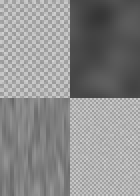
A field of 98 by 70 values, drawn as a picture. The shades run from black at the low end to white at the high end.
It is made of 2 by 2 panels. Panel 1,1: high, checkered. Panel 1,2: low, smooth, faint in contrast. Panel 2,1: middling, streaked downward, faint in contrast. Panel 2,2: high, checkered.
